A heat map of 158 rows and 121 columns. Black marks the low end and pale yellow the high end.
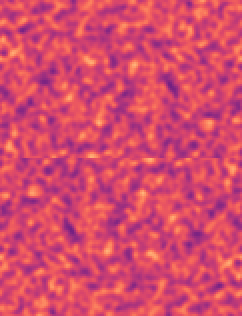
Symmetry: a half turn. Slope: none. Histogram: bell-shaped. Grain: blotchy. Average level on the scale: 60%.
